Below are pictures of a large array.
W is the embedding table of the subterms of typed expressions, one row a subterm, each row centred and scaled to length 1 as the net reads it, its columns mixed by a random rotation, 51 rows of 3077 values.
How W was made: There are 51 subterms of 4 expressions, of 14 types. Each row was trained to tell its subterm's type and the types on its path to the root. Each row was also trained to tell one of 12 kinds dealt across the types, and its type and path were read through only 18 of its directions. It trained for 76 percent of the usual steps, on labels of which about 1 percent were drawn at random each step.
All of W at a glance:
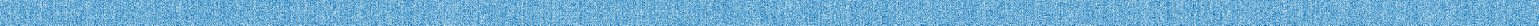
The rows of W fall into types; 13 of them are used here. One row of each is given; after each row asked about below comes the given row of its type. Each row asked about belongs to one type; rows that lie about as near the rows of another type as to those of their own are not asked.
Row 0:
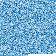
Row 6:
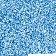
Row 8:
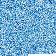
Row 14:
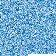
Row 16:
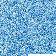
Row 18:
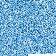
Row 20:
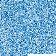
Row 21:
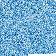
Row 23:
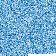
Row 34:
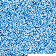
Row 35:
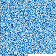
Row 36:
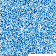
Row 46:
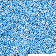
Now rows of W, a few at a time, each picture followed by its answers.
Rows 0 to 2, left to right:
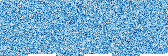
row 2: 14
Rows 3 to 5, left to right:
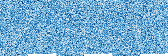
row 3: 23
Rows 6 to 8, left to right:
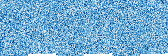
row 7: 35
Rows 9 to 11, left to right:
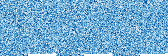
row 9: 18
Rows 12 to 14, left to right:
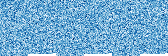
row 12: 20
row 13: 23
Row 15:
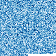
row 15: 18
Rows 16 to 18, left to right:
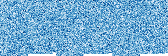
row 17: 23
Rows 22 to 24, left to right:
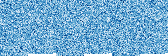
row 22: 0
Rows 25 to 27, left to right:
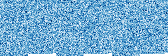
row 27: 16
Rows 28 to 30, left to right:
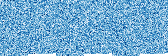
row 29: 0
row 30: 35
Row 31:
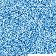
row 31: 16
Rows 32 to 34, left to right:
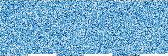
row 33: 46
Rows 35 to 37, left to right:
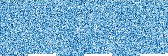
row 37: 14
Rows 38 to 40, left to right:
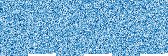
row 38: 18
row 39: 6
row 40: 14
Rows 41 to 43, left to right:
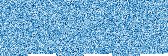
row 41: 34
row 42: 0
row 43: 18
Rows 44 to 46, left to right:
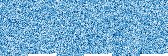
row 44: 46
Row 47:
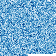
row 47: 34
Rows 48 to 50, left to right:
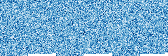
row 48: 8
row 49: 6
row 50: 16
